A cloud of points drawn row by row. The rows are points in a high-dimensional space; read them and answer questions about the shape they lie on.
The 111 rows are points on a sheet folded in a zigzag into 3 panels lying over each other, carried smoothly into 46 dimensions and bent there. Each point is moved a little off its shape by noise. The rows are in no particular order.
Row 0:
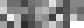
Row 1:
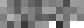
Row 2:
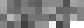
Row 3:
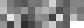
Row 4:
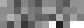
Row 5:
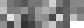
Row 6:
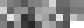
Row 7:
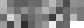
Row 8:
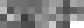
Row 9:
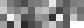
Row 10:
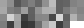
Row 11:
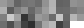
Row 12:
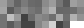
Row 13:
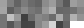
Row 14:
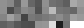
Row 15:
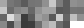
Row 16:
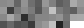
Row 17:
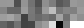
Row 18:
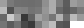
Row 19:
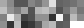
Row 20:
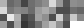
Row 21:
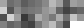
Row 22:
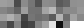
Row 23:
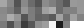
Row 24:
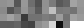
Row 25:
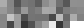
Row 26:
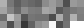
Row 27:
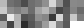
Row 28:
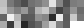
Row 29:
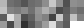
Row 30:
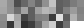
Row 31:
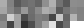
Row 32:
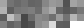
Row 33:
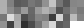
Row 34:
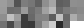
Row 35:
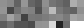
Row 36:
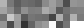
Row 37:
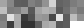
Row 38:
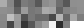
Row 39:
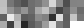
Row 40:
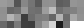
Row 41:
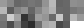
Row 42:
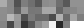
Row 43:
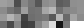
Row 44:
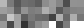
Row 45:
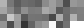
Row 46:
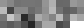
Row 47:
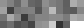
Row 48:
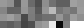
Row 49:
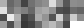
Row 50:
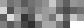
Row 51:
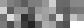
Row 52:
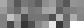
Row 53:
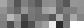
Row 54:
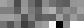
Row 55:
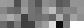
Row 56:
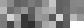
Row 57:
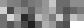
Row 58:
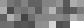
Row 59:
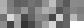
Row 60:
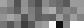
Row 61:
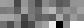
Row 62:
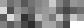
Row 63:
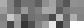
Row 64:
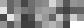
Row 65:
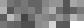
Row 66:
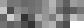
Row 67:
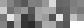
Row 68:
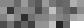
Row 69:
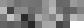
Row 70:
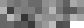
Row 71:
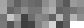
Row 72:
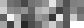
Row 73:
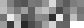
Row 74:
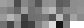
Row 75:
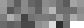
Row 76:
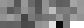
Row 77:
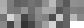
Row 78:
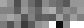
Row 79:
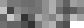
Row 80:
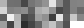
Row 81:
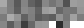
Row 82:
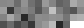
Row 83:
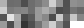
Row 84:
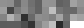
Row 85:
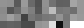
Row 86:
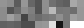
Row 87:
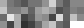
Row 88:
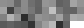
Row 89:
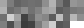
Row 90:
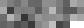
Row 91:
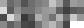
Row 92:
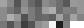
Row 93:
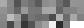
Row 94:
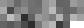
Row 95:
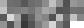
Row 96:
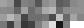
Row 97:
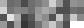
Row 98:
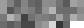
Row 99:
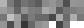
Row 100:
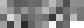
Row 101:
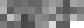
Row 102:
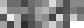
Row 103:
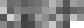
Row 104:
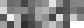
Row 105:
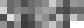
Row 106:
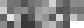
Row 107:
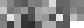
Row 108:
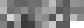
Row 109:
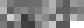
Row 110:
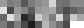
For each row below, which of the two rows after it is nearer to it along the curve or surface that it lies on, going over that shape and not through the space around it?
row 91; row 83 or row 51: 83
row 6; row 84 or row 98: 84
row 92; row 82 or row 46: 82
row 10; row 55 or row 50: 55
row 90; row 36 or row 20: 20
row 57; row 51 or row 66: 51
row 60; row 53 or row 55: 53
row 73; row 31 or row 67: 31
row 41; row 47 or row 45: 47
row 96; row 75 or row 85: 85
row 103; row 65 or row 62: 65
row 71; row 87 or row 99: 87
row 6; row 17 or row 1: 17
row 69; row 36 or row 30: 30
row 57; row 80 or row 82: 82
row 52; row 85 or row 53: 53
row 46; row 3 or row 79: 79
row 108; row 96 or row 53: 53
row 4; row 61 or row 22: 61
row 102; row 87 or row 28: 28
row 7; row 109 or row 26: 26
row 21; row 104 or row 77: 104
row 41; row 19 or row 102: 19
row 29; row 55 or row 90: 90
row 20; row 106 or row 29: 29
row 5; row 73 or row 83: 73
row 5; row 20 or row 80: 80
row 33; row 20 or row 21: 20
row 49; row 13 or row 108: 108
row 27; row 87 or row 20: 20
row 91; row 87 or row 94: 87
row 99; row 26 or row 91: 26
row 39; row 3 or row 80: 80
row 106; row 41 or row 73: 73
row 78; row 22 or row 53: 53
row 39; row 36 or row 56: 36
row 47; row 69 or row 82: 82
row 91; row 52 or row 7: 7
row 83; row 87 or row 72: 72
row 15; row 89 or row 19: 89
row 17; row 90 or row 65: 90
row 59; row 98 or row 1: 98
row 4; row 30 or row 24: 24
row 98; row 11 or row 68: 68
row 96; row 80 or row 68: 68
